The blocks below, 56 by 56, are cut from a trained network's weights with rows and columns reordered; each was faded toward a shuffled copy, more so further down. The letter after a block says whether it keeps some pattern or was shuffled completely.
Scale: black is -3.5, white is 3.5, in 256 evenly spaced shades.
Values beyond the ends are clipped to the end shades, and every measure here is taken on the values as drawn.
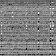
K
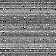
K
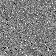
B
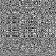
K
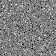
B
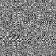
K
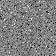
B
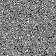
B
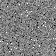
B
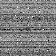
K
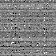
K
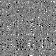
K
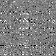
K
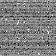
K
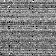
K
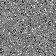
B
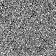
B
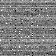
K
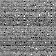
K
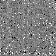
K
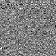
K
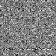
K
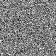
B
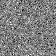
B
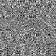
K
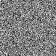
B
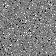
B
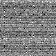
K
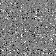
K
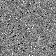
B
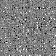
K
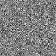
K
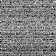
K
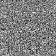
K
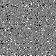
K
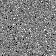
B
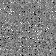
K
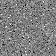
B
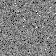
B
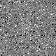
K
